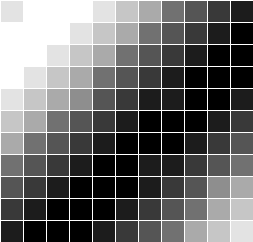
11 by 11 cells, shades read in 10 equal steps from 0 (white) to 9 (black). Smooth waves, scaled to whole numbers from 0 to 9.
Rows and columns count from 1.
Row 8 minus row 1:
4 6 7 8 8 7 5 3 1 -1 -3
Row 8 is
5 6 7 8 9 9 8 8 7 6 5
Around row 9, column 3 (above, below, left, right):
7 9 7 9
